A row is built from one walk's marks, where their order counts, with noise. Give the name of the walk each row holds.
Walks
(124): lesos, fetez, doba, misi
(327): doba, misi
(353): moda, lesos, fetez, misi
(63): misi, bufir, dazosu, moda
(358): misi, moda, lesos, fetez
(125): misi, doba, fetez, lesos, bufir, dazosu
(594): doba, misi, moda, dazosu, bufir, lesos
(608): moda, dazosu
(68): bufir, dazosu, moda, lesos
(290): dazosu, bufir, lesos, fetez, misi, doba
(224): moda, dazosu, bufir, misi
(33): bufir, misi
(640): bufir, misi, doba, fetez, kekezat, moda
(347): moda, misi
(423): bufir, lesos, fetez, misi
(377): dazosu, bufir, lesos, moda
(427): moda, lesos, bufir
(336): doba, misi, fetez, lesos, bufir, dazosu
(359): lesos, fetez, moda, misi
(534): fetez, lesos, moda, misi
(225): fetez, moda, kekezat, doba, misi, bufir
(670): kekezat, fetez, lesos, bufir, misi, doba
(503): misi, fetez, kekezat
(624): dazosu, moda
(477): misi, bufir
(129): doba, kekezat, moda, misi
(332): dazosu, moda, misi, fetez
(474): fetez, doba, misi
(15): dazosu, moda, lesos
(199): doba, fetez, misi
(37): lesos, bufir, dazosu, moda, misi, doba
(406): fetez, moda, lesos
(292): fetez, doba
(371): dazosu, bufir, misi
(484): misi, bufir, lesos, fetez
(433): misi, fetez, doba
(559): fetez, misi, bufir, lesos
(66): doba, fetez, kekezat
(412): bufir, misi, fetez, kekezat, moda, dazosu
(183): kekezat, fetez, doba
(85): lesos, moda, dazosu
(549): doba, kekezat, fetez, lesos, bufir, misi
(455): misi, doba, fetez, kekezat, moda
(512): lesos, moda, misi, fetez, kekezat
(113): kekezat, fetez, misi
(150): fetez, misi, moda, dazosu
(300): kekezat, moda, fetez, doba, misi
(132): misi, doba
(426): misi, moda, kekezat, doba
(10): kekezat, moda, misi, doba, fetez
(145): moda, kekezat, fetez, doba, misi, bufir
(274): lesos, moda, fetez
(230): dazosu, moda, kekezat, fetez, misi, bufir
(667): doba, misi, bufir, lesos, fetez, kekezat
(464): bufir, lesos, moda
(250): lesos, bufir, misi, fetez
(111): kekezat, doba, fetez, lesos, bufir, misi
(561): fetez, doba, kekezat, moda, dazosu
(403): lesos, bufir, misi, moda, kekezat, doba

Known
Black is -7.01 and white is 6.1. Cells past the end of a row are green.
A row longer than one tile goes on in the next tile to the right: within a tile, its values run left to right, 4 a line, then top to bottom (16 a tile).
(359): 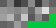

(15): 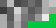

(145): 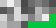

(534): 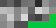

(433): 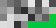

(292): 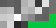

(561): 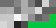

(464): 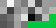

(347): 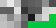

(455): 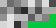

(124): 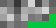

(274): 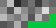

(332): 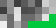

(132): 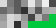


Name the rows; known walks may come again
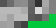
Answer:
(406)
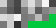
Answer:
(327)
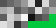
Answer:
(559)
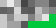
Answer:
(145)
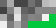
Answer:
(230)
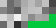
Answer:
(549)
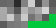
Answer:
(124)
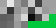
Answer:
(464)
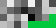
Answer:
(484)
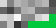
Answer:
(129)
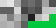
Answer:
(347)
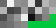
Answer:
(423)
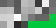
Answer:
(292)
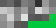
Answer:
(534)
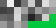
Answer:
(377)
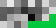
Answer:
(63)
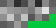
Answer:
(359)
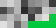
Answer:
(426)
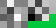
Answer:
(68)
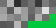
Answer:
(274)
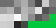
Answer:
(561)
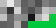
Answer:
(427)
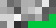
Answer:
(66)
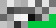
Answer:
(640)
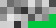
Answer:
(455)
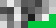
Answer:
(224)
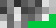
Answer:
(332)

